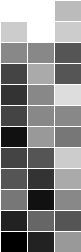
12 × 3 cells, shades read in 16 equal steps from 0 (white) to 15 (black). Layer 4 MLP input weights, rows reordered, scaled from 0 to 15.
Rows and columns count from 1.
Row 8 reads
11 10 3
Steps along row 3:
same up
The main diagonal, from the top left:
0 0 10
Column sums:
115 90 75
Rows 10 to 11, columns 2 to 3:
14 7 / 9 10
